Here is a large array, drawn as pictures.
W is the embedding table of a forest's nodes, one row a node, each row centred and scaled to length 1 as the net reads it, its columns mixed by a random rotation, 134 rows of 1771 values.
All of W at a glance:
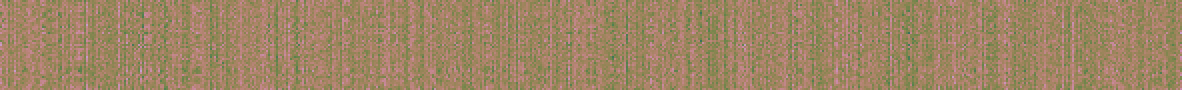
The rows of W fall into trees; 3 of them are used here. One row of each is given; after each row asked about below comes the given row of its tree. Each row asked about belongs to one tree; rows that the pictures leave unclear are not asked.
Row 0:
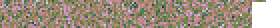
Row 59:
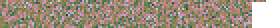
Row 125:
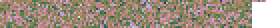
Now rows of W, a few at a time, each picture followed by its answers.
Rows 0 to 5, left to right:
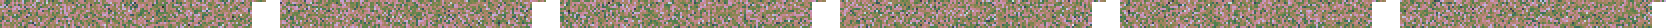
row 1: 0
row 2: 0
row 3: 59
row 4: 0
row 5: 125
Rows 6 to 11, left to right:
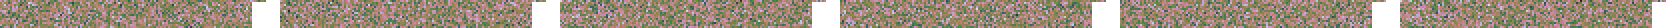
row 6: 0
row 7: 0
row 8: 125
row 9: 59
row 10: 59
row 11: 125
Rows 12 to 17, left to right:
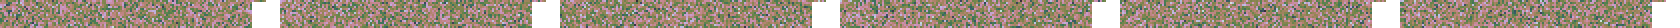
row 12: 0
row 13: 125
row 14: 59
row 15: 125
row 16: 59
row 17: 125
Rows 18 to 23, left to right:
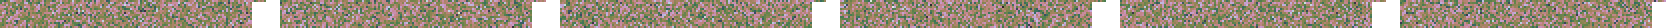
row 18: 59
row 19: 59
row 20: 0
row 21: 0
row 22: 59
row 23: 59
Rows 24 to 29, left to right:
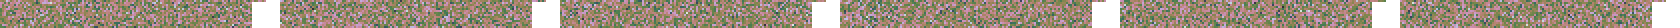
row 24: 59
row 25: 125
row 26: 59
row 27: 125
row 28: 0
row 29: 0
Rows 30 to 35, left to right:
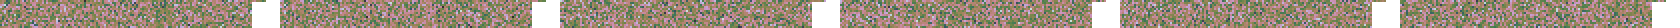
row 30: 0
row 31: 0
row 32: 125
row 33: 125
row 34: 0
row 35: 59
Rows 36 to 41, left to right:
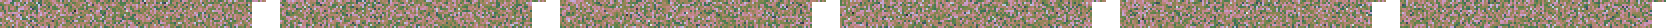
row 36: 125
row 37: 59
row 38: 59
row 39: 59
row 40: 59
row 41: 59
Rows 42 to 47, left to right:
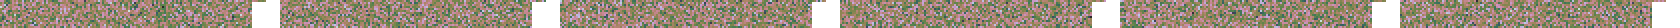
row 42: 0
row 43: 0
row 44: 125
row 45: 59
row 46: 125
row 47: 59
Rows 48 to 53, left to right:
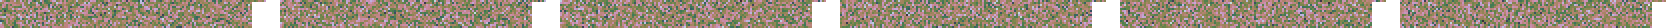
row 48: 125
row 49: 125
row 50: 125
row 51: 59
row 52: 0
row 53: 0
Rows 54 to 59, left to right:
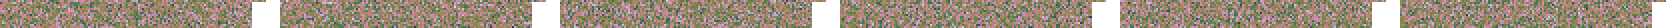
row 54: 0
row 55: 59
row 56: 0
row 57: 59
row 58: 0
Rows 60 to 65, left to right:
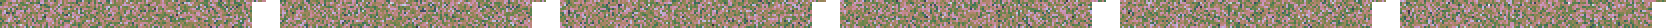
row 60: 59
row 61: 59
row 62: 0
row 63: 0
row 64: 0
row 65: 0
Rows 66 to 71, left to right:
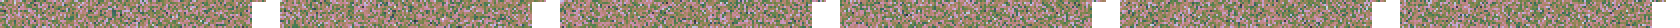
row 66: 125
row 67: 125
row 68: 125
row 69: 59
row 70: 0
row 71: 0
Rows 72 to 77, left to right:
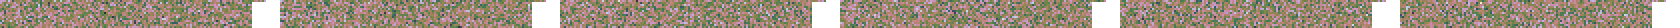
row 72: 125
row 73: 125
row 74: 59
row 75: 125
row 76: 59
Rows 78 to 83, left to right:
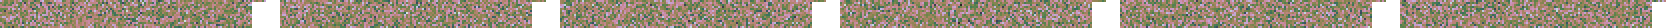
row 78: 125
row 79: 59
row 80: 0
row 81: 0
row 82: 59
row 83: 59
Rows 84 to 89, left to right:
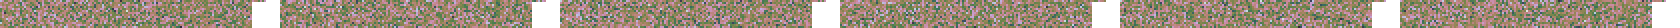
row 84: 125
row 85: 59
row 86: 125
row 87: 59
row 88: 125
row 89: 125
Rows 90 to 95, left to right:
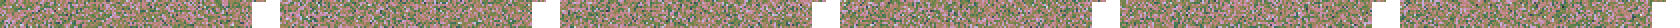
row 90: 59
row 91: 125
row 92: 0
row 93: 0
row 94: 59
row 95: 0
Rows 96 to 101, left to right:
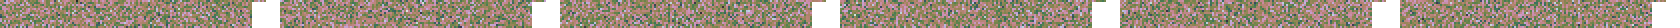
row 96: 59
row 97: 125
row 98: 0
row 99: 0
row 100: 0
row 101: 59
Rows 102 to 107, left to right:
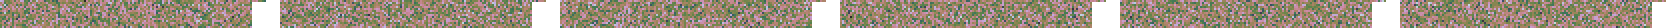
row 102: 0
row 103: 0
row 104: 0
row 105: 0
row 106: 0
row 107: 0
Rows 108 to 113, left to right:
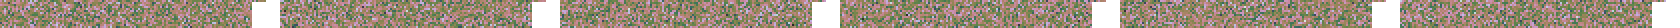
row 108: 0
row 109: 125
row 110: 0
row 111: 59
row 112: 125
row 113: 125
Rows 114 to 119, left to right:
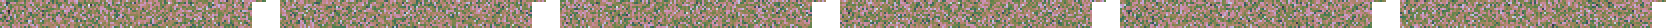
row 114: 0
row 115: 59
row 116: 59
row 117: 0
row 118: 0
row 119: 0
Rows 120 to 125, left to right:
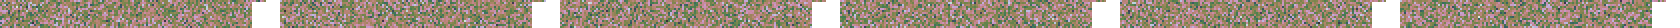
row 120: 0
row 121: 125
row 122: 0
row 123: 0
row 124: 0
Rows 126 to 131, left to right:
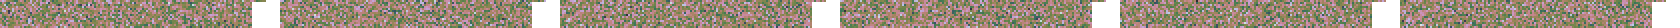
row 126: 0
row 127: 125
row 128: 59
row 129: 125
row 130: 59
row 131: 59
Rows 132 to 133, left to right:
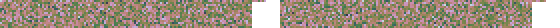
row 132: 125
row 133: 59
